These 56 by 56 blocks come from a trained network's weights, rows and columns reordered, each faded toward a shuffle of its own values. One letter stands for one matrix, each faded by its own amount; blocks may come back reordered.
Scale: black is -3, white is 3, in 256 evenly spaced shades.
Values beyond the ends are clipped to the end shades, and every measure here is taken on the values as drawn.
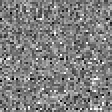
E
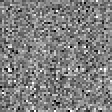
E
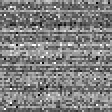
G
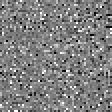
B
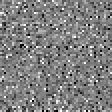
B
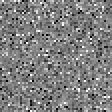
B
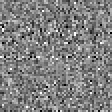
E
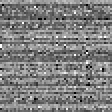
G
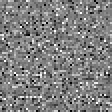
B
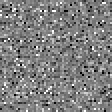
B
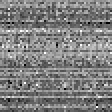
G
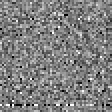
E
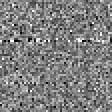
E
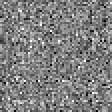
E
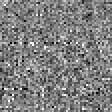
E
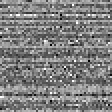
G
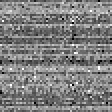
G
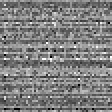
G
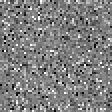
B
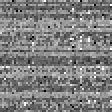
G
